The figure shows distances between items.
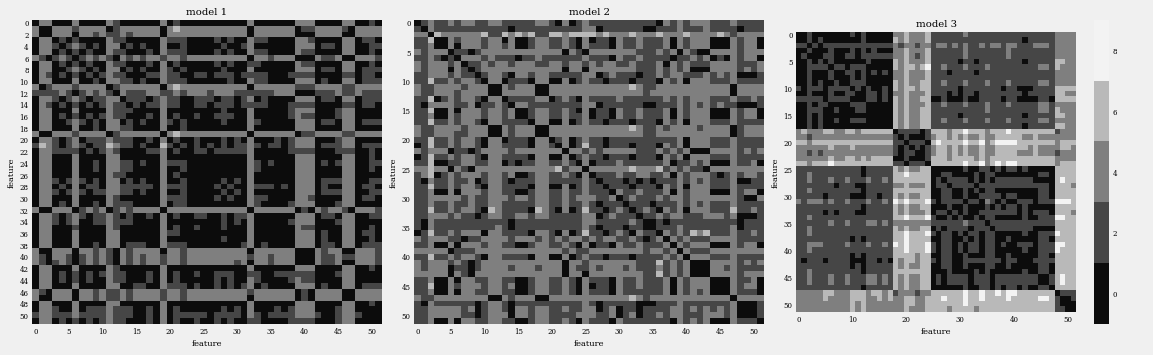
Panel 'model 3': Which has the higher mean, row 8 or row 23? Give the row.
23
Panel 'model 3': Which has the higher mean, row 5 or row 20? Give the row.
20
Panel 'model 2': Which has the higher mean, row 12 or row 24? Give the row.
12
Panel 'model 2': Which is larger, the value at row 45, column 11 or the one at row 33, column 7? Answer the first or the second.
the first
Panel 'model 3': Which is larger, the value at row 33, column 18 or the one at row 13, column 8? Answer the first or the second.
the first
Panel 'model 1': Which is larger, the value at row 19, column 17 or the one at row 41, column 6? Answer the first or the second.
the first
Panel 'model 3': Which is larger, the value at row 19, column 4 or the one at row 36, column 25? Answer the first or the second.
the first
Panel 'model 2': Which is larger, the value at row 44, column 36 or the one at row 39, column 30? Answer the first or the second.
the second
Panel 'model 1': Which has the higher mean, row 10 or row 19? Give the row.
19
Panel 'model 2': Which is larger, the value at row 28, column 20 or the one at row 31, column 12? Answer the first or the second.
the second
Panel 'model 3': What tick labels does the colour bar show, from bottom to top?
0, 2, 4, 6, 8
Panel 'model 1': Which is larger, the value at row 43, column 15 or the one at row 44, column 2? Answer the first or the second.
the second
